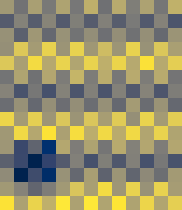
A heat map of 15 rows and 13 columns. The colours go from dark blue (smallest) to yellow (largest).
Stripes: horizontal, repeating 3 times. Histogram: bell-shaped. Ninth with the lowest average: bottom left. Odd patch: lower, in the bottom left. Slope: none.
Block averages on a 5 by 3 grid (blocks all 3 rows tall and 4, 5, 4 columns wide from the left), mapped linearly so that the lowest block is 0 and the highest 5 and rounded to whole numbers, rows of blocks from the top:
1 1 1 / 5 5 5 / 2 2 2 / 0 3 3 / 1 5 4
